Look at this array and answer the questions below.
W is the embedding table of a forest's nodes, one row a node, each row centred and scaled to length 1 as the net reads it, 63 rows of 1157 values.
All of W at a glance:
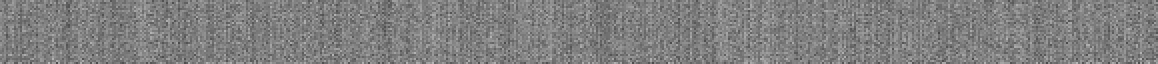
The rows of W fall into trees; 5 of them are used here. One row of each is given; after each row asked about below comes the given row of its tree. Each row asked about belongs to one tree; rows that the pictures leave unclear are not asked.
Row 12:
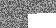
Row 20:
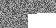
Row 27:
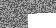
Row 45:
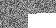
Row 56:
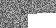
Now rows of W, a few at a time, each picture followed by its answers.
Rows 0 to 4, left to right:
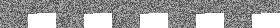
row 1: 56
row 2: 45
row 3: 27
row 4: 12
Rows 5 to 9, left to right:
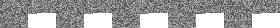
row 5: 56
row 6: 56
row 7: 27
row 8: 27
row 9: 12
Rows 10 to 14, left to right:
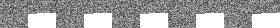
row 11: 56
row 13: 45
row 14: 27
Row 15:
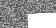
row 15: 27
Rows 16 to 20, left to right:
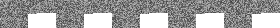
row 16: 12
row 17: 45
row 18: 56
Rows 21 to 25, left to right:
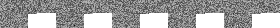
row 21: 20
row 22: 27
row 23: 27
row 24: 56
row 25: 45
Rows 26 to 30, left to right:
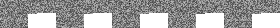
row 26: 12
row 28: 12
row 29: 20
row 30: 12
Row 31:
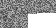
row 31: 56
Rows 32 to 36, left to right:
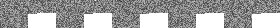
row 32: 12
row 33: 20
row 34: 27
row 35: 45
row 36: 12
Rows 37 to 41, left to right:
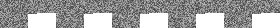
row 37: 20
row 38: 12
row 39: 56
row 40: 56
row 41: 20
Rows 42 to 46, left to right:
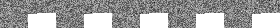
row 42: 27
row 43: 27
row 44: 56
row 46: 45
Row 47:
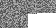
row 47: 56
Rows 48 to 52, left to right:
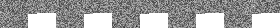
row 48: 20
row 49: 27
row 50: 12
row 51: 27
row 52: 27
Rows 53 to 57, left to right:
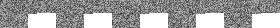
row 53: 20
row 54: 12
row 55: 12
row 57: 27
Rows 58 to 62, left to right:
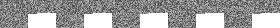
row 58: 20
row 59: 20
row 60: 27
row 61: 12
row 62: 45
